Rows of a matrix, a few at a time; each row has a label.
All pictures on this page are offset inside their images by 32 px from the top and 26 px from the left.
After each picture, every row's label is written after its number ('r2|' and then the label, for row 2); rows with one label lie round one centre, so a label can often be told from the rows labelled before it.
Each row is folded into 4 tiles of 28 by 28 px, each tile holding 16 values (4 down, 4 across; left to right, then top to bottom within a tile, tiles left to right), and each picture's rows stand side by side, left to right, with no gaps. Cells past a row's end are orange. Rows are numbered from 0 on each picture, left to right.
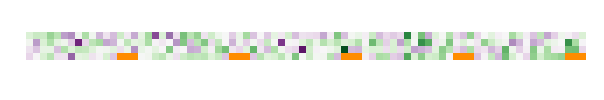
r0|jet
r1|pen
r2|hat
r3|pen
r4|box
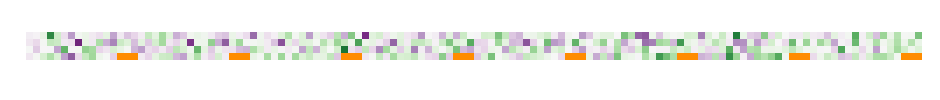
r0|jet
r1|jet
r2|hat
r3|hat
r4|jet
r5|box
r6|box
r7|pen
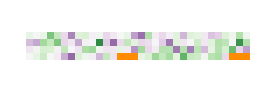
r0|jet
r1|hat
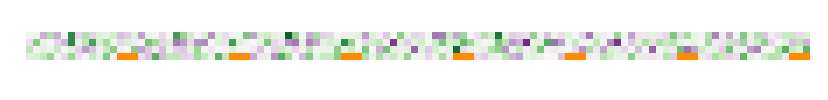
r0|pen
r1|box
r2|box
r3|hat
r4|jet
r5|hat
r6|pen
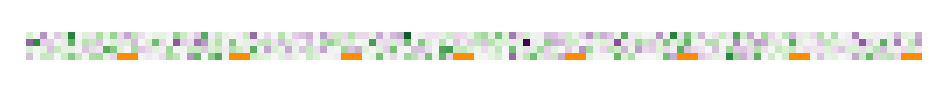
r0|pen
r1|box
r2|hat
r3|pen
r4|jet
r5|hat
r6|box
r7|jet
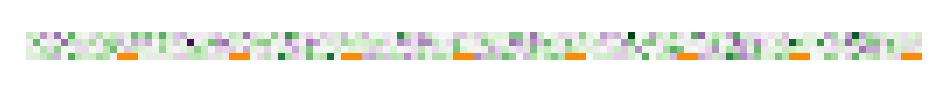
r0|pen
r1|jet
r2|box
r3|box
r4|box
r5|pen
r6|box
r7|pen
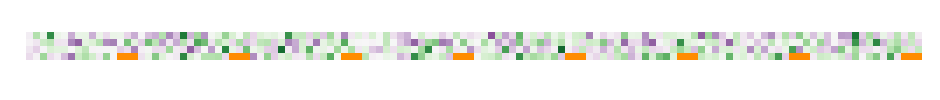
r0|jet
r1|pen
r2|box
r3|jet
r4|pen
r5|box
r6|hat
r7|pen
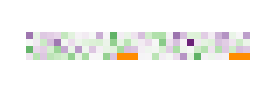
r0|hat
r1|jet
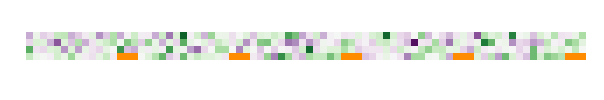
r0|hat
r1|pen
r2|box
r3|jet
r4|box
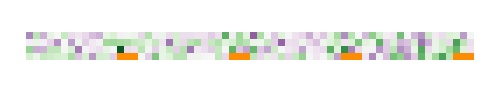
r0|hat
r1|hat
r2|hat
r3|box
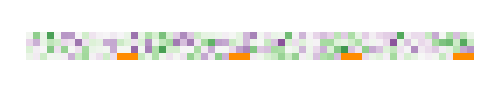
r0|jet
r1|jet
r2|hat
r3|hat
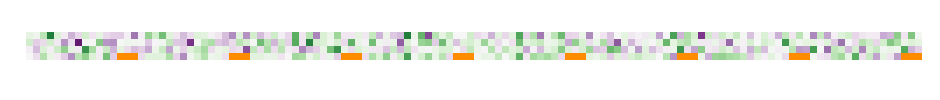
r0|jet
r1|jet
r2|pen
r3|pen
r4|pen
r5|hat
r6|hat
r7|hat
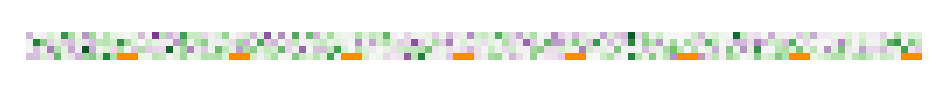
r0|box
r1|pen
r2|pen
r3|jet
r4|jet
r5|pen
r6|box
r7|hat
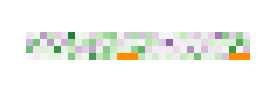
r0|pen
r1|hat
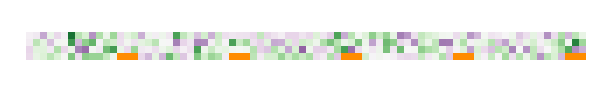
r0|pen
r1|box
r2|hat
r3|jet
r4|hat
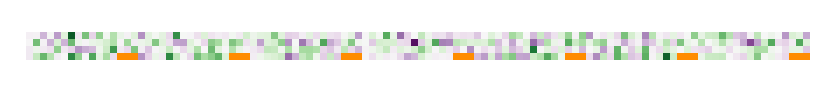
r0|pen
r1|box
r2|jet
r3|jet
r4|box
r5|box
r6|jet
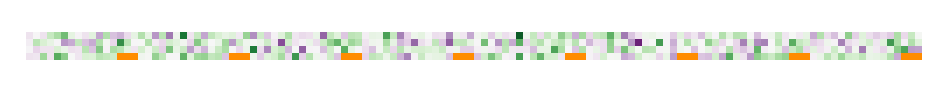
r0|box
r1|pen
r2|hat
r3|jet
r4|pen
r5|jet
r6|box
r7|hat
